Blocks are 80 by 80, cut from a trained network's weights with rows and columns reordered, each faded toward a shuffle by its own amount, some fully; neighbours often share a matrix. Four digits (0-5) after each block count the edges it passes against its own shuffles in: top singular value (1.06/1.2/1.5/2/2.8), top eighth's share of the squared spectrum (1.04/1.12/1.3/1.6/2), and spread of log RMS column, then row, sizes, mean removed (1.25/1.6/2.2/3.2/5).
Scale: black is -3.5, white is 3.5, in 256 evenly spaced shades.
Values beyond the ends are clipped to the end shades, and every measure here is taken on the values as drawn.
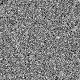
0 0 0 0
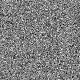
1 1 0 0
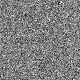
0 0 0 0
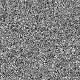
0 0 0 0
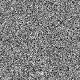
2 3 1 0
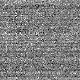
3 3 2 1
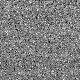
0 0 0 0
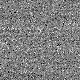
1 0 0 0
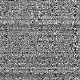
3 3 3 1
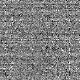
3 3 3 1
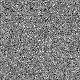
0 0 0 0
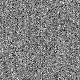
1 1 0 0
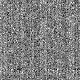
3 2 0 2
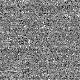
2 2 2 0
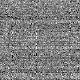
3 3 3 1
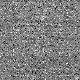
2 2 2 0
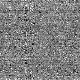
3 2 2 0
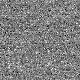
1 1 0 0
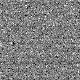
1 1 1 0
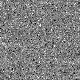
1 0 0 0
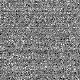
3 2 2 0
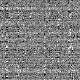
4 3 3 1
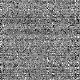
3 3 3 1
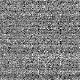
3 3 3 1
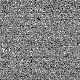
2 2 1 0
